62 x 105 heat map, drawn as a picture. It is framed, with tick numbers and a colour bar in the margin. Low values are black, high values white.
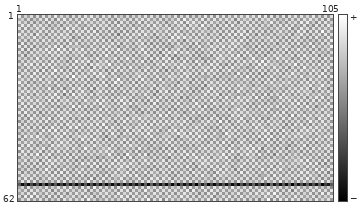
Average level on the scale: 70%. Slope: none. Odd lines: row 57. Grain: checkered.
